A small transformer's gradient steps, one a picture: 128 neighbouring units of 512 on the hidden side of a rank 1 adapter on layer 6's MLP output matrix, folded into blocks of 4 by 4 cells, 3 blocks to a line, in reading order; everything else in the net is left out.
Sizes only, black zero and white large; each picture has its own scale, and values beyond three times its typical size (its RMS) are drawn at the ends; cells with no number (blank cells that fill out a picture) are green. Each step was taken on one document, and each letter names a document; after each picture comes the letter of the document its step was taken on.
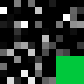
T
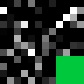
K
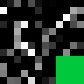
K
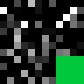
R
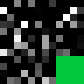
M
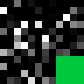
M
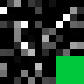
K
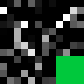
K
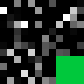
T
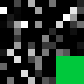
T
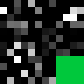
T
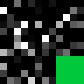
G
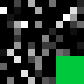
T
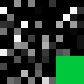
M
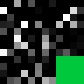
M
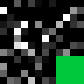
G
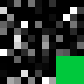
M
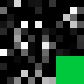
M
